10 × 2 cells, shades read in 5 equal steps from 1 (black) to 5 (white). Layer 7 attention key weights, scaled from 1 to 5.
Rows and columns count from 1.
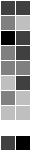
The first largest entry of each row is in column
1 2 2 1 1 1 2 1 1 1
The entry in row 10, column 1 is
2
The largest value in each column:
5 5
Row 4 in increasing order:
2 3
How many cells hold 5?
2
